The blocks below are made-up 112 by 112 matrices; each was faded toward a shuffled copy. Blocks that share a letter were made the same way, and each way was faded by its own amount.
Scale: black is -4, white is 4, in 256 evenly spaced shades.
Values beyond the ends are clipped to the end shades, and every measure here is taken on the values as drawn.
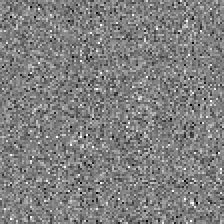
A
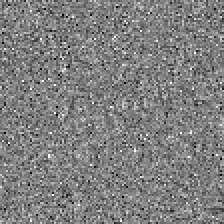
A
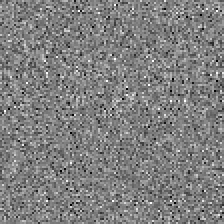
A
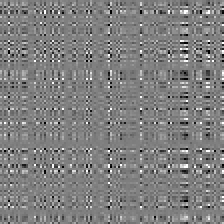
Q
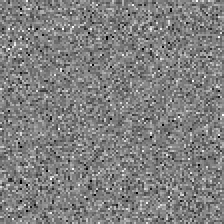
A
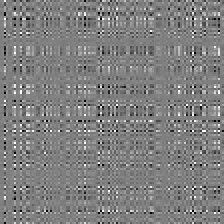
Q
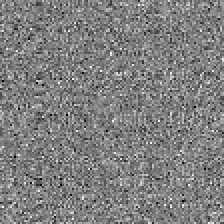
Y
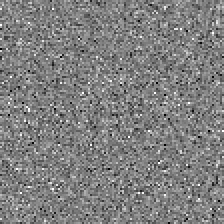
A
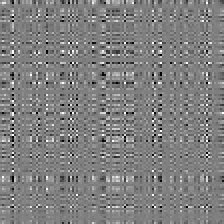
Q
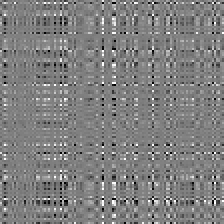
Q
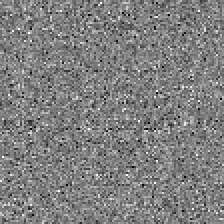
A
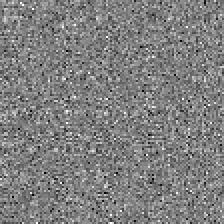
Y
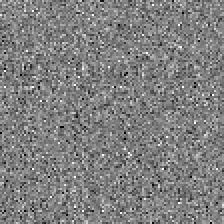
A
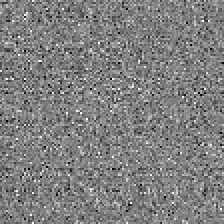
Y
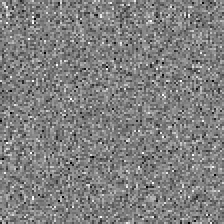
A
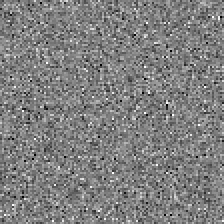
A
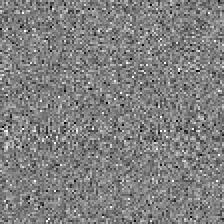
Y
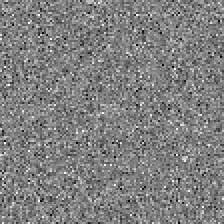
A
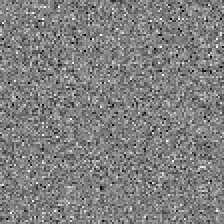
A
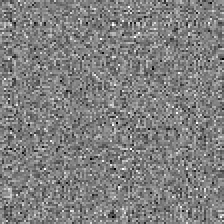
Y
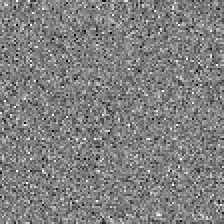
A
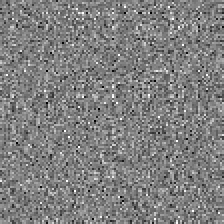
Y
